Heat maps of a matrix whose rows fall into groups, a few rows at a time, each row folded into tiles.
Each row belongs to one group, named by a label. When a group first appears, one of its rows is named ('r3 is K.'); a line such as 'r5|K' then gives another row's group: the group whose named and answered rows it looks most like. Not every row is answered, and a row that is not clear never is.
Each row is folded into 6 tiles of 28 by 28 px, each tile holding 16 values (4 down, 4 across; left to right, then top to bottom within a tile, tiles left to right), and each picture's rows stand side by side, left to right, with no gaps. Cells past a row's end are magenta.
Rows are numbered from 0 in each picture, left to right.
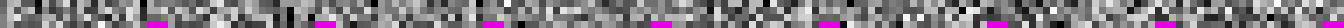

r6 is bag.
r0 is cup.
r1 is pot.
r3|pot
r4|cup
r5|bag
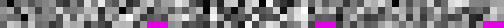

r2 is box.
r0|bag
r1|cup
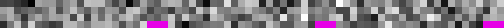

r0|bag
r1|pot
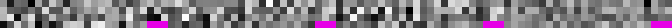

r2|box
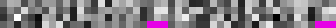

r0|box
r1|cup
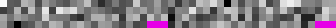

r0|pot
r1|box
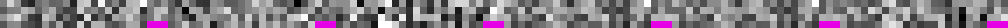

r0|cup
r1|bag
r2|box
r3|pot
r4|pot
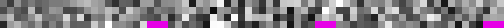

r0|bag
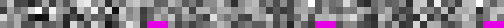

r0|cup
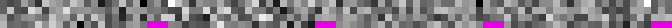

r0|pot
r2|cup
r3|pot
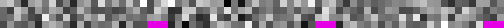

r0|box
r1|box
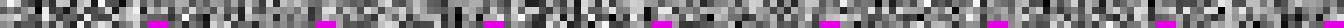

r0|cup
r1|box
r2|pot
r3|cup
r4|pot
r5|cup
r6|cup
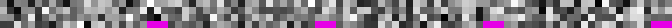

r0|bag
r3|cup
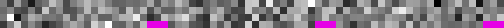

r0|bag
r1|cup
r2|pot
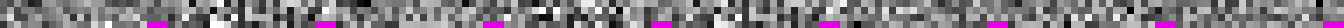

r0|bag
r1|box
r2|bag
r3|cup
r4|box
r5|pot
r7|cup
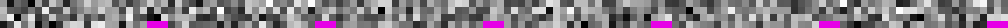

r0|bag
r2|box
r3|pot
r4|bag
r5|pot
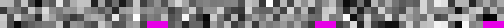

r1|box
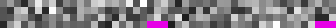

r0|box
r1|bag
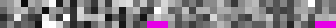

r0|box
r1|pot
